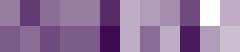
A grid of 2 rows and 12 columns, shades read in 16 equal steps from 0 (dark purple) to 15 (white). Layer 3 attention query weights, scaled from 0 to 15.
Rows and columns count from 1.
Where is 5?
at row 2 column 1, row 2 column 4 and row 2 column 5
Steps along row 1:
down up up same down up down down down up down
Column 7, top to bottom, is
10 10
